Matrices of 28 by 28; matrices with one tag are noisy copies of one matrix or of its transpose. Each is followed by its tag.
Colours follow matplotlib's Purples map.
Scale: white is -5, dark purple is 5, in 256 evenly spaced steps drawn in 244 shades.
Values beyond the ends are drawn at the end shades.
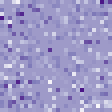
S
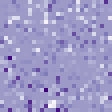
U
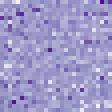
S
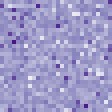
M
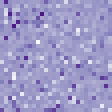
M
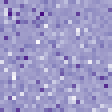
M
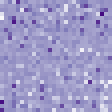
S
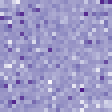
S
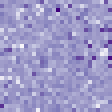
U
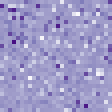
M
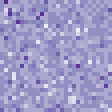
M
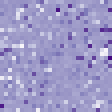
U
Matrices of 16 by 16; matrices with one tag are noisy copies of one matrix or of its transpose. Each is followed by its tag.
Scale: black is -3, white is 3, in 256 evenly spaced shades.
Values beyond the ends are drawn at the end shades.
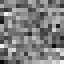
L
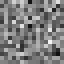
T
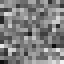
L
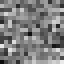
L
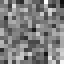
L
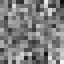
L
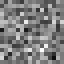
T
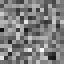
T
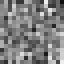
L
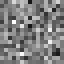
T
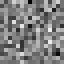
T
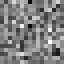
T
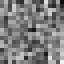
L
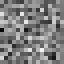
T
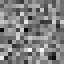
T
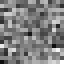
L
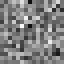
T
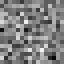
T
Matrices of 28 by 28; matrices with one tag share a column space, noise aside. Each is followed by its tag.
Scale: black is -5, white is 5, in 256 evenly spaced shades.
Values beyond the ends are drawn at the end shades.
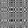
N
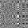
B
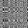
N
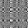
N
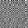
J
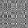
B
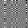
J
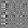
B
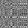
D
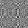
D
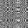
N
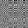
J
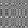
D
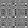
D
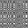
B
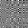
J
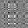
B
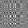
B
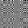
J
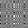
B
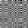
J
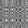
N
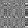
D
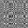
B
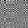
J
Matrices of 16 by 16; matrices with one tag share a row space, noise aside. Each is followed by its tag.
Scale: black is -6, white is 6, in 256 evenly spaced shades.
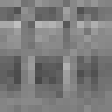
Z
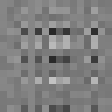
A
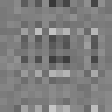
A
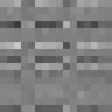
Z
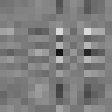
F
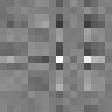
F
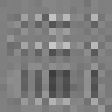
A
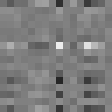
F
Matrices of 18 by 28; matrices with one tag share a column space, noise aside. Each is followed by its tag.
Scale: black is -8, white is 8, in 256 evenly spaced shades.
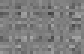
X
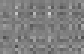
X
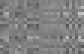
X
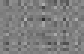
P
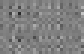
X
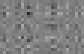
X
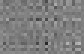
P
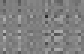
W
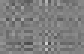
P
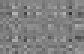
X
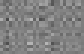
P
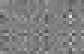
W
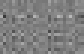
W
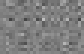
P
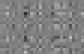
X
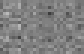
X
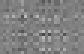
W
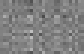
W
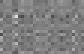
W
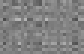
P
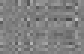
P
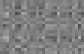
X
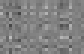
X
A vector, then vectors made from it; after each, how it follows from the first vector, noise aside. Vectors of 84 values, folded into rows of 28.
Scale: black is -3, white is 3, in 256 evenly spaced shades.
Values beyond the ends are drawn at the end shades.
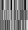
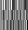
sign-scrambled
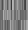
shrunk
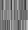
shrunk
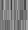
shrunk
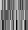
reversed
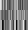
reversed
